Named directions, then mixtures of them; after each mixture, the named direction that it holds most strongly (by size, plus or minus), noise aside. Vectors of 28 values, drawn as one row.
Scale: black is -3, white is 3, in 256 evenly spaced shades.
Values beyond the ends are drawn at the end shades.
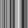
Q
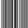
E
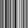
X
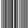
E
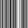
X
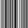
E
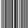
E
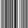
E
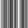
E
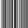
E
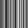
X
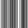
Q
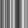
Q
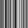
X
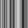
Q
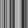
Q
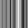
Q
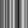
Q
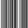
E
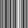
X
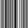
X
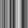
Q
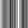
Q
